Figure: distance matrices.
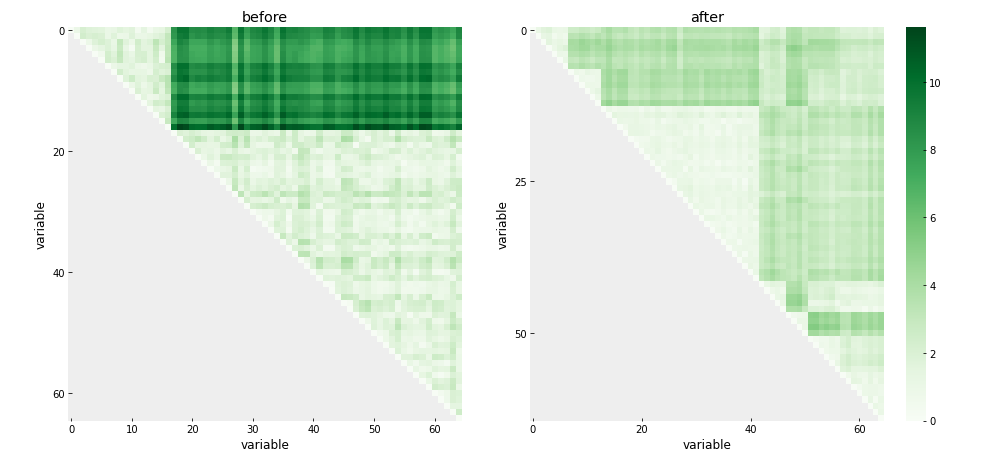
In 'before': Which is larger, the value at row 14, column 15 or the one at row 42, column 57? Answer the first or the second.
the first
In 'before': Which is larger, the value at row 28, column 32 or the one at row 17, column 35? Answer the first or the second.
the second
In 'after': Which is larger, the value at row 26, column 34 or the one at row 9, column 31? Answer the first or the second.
the second
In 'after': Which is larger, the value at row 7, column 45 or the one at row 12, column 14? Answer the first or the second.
the second
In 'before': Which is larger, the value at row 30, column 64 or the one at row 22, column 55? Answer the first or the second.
the first
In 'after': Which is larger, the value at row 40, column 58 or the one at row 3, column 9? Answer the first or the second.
the second
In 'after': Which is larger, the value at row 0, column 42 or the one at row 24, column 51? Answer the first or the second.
the second
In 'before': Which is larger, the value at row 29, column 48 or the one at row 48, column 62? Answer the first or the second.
the first
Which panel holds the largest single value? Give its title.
before
